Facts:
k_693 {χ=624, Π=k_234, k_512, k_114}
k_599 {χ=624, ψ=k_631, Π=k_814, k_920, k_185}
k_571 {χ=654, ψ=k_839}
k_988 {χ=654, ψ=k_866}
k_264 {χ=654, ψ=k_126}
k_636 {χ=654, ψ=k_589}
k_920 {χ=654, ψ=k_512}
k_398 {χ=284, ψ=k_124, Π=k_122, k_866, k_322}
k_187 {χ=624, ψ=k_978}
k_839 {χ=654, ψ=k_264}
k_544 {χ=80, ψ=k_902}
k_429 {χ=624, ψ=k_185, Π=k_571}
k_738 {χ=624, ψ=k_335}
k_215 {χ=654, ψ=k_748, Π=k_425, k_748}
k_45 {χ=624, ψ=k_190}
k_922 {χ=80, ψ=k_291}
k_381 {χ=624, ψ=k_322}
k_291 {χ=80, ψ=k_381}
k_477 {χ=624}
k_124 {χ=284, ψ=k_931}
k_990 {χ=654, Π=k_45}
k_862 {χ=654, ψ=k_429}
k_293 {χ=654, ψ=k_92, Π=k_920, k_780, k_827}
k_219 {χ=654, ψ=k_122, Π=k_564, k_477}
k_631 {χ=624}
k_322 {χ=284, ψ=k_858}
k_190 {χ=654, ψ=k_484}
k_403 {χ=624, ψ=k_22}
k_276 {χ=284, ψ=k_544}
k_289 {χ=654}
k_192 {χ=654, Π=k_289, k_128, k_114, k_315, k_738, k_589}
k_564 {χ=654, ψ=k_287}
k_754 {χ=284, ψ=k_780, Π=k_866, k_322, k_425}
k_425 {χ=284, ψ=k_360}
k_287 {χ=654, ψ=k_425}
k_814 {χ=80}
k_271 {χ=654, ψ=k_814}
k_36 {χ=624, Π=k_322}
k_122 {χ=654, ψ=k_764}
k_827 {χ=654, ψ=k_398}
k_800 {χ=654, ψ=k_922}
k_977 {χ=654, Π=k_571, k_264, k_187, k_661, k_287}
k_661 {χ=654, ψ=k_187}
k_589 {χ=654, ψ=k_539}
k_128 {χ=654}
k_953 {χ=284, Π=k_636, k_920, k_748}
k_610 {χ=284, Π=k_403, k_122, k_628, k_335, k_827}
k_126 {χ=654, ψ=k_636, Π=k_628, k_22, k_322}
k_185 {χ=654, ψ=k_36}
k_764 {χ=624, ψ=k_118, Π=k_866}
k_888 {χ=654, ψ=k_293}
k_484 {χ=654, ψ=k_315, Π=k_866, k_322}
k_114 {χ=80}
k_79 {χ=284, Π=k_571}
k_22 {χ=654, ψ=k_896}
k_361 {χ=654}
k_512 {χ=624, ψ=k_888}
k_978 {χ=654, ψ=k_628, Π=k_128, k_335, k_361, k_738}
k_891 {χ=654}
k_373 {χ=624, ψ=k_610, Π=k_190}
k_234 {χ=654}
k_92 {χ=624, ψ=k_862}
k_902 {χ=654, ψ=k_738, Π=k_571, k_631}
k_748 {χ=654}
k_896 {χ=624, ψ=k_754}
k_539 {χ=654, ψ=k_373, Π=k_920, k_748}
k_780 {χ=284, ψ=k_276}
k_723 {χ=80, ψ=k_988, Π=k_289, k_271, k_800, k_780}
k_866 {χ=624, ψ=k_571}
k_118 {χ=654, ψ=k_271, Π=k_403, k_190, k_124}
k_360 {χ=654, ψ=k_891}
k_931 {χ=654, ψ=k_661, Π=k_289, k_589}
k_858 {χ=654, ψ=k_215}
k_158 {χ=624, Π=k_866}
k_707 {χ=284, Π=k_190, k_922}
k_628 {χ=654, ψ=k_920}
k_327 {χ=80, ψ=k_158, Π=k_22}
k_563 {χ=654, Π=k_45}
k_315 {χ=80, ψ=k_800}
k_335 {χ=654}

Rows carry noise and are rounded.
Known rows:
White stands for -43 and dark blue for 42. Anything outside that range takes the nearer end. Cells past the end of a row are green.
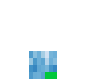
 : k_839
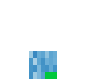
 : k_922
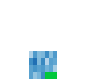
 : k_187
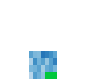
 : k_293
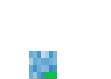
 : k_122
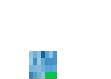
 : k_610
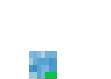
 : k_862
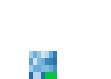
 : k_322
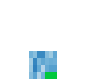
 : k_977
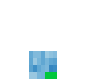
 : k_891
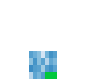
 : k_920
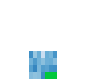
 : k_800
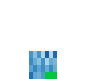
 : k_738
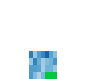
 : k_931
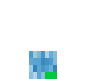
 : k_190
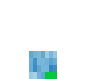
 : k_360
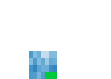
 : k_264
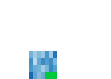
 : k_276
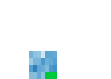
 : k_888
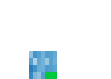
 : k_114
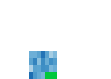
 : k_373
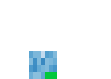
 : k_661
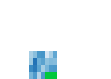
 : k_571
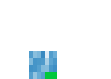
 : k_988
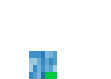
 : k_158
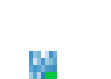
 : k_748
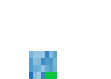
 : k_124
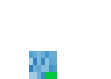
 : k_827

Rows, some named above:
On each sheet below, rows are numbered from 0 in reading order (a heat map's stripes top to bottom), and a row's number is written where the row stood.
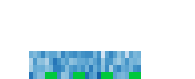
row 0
k_126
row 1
k_315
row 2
k_866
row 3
k_234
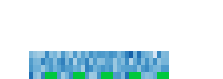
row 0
k_124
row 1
k_187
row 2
k_315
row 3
k_599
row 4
k_661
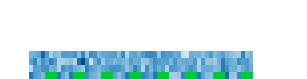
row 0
k_373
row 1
k_36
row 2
k_544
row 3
k_271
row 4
k_764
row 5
k_858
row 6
k_126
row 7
k_124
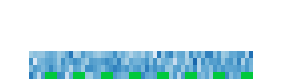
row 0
k_425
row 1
k_79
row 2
k_862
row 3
k_589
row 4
k_512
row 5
k_215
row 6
k_118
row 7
k_403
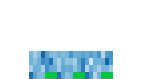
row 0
k_707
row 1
k_126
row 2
k_754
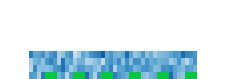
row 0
k_484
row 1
k_571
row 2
k_327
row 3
k_373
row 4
k_361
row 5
k_723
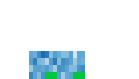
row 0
k_693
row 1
k_988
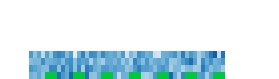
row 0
k_335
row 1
k_866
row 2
k_114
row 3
k_22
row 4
k_858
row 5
k_398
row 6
k_429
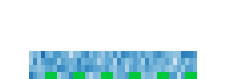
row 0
k_610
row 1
k_185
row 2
k_289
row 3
k_219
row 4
k_978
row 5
k_953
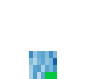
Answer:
k_215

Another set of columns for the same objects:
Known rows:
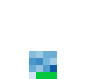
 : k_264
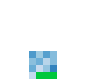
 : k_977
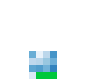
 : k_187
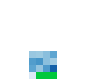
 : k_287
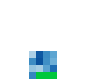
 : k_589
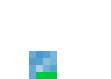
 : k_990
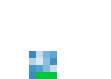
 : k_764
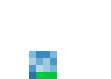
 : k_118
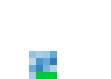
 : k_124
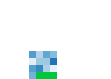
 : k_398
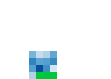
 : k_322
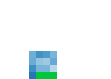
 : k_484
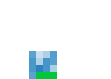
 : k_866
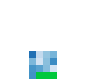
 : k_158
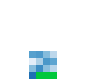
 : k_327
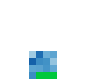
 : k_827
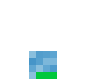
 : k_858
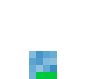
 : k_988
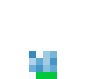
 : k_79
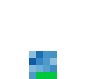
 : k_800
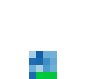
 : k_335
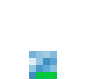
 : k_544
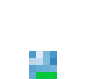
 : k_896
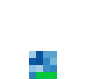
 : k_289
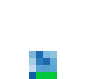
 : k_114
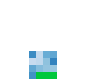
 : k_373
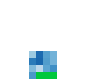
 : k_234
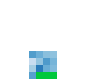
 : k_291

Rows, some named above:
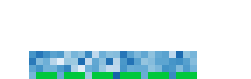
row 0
k_539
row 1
k_398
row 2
k_707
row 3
k_315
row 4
k_512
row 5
k_628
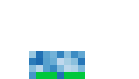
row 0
k_234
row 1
k_693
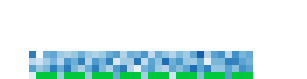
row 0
k_429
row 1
k_124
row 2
k_124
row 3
k_398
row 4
k_707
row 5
k_661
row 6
k_599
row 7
k_190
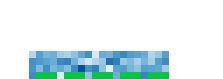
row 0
k_22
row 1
k_571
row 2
k_754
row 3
k_215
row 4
k_403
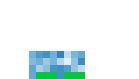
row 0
k_219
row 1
k_764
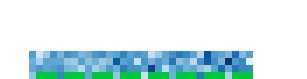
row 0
k_45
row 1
k_484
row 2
k_219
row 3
k_636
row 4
k_425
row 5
k_539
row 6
k_589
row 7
k_920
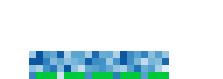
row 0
k_289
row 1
k_953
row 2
k_827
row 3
k_589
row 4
k_610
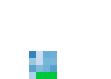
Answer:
k_92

